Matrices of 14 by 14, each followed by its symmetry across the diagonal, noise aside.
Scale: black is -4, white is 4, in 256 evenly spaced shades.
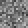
symmetric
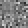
antisymmetric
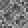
symmetric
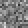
neither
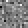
antisymmetric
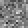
neither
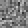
symmetric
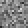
neither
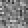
antisymmetric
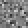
antisymmetric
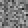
neither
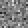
antisymmetric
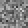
neither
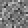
symmetric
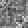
symmetric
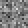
antisymmetric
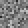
symmetric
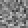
antisymmetric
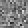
antisymmetric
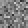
neither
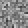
symmetric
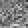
neither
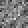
symmetric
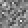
symmetric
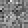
antisymmetric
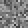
antisymmetric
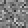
neither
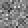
symmetric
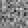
neither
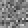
neither
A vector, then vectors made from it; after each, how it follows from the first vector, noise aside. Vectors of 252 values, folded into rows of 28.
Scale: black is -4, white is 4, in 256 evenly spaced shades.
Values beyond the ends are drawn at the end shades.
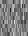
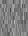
shrunk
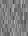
shrunk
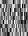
scaled up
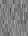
shrunk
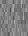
shrunk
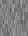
shrunk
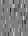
partly zeroed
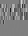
partly zeroed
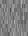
shrunk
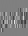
partly zeroed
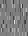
partly zeroed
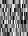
scaled up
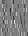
partly zeroed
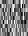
scaled up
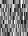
scaled up
